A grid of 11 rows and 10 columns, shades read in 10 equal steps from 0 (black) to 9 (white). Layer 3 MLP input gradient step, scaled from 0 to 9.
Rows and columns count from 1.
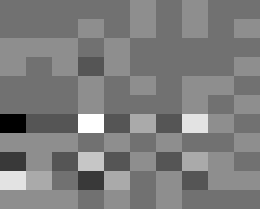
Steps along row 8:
same same down up down up down same up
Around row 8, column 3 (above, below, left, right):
3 3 5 4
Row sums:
42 44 44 43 44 43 44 46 43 48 45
